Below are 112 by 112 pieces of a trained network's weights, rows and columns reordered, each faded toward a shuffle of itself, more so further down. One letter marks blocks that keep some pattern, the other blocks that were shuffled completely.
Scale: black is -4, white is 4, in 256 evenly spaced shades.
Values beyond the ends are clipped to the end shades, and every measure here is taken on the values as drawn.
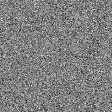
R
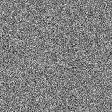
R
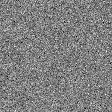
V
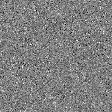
R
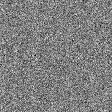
R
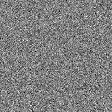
R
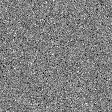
V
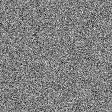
V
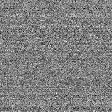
R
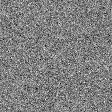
V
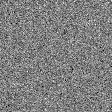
V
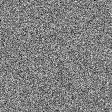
V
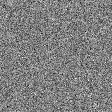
V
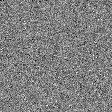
V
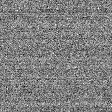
R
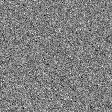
V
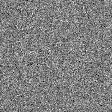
R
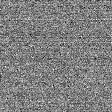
R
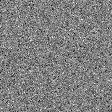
V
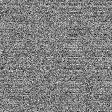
R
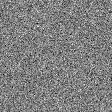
V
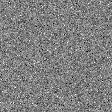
R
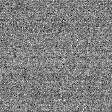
R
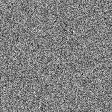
R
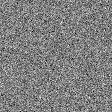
V
